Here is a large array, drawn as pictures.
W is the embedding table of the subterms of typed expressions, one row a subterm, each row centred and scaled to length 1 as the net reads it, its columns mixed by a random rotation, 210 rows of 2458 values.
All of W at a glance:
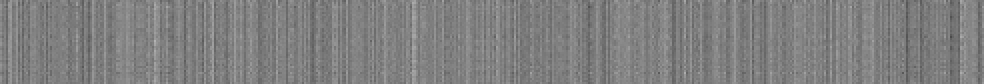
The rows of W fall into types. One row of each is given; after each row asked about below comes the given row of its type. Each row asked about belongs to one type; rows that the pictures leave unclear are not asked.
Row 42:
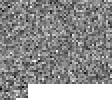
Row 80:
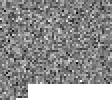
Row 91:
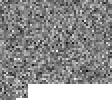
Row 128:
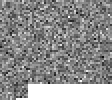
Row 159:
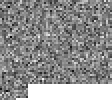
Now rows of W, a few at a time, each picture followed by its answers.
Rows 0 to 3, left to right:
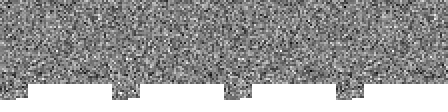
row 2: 91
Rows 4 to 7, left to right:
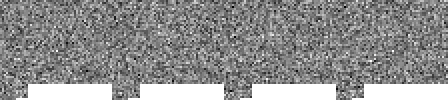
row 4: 91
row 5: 159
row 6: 159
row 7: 42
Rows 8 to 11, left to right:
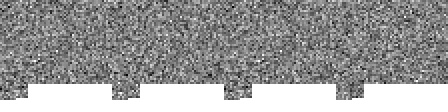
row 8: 42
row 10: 42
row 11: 128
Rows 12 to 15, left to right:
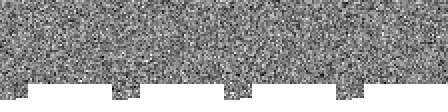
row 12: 128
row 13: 42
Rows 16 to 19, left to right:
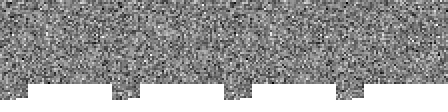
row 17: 42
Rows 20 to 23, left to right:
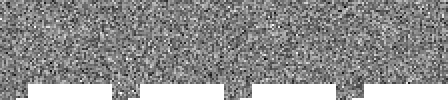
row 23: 42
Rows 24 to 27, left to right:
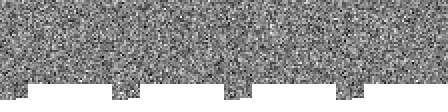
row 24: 128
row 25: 128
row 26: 159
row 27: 80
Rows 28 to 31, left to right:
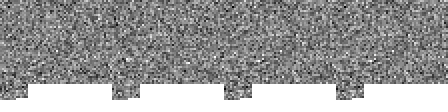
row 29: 159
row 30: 42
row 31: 42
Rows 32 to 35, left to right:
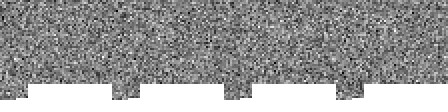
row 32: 159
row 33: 80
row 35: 80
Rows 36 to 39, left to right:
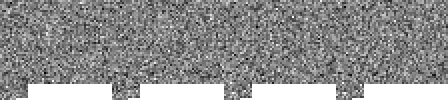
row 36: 159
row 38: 128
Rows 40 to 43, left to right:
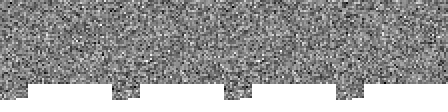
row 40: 159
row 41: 42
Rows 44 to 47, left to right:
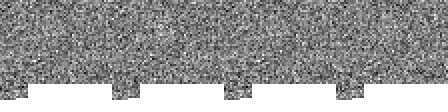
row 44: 42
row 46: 42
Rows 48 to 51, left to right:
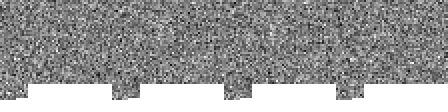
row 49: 80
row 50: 159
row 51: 159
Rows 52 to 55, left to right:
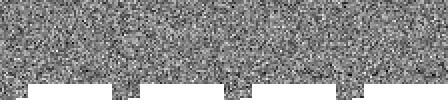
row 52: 91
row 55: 91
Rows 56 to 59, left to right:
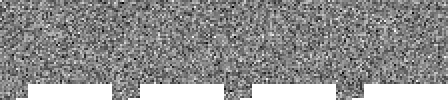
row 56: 80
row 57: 159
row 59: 80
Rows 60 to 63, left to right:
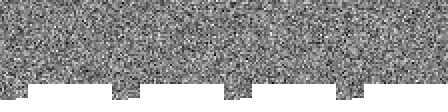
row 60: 91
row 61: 159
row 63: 80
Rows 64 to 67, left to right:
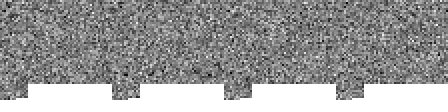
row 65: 91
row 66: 80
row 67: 159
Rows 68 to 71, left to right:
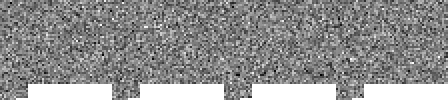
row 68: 159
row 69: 80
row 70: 91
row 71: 159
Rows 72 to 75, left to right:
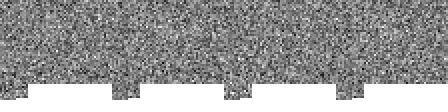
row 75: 80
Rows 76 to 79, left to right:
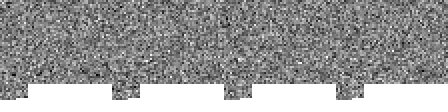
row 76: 91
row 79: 91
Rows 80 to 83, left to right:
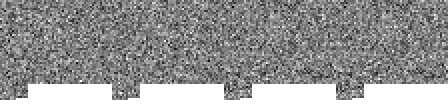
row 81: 128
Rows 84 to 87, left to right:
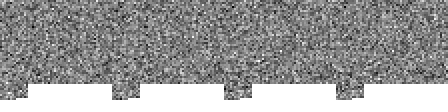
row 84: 128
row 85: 42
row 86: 42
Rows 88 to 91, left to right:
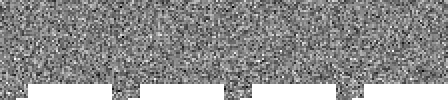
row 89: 159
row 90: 42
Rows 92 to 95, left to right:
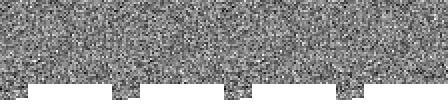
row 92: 42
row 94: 42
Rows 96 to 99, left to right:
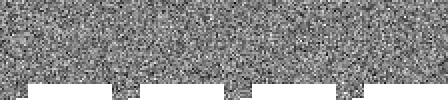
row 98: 159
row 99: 128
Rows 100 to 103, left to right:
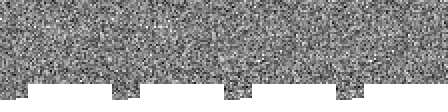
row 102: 42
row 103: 42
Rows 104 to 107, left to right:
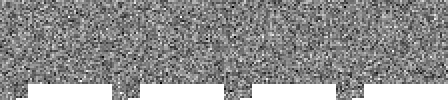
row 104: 128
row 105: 128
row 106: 159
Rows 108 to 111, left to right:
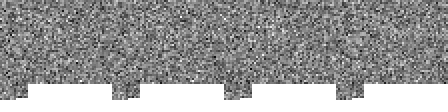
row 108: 80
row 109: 128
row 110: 80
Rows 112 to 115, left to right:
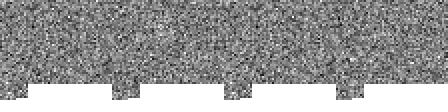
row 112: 128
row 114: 128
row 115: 159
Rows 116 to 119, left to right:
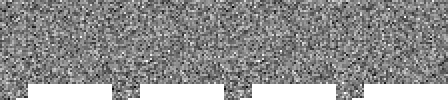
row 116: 42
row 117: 42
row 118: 42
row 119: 128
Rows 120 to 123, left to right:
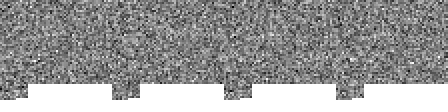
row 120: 42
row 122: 159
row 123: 159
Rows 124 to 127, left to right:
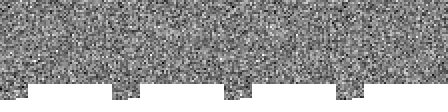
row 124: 42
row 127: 42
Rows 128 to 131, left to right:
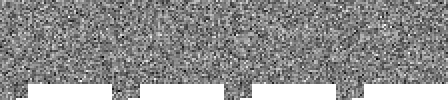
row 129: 159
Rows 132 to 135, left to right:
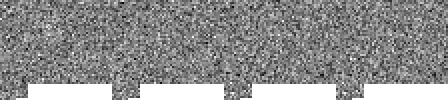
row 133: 159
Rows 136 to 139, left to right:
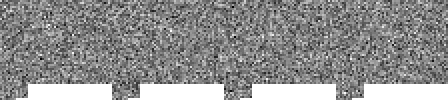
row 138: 159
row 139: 128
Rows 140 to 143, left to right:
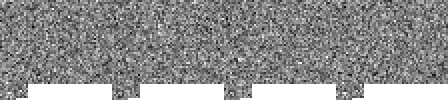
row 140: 128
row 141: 159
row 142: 159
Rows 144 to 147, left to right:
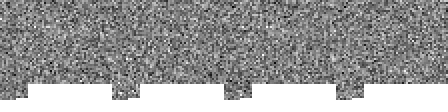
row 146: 42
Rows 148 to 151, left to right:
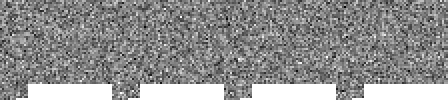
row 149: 128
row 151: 159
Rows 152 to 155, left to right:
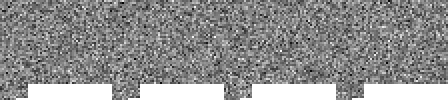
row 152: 42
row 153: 159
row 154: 91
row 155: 128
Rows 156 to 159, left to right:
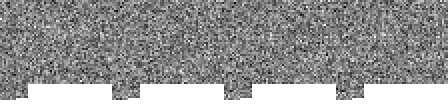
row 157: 42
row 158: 159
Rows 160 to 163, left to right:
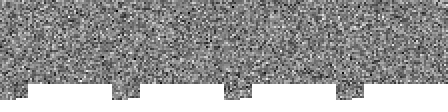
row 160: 128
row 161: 80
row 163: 42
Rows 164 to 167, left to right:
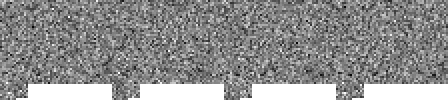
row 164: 128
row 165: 91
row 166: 91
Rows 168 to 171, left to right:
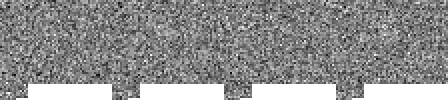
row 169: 42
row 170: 42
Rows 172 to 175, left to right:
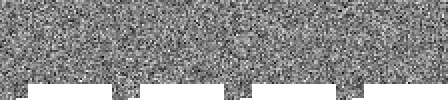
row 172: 128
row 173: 91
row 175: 42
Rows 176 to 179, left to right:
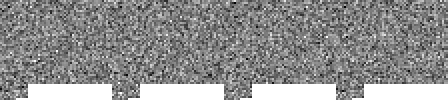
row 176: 42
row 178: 159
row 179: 159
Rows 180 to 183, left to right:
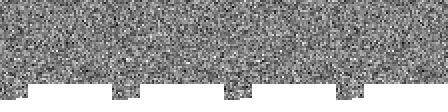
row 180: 91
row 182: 42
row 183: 91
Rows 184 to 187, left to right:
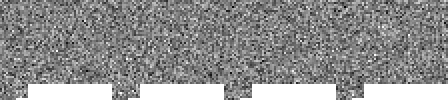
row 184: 91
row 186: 42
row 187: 42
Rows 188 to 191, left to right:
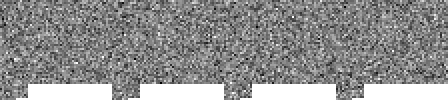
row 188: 159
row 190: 128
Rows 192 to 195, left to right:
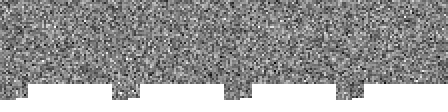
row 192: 91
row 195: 128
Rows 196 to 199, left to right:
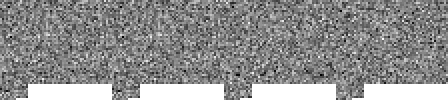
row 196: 159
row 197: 159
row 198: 91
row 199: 80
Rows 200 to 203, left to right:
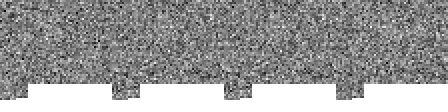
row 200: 80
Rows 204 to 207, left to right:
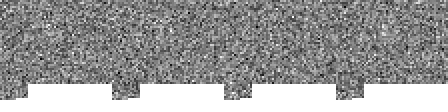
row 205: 80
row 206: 128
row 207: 159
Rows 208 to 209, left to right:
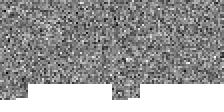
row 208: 80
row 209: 159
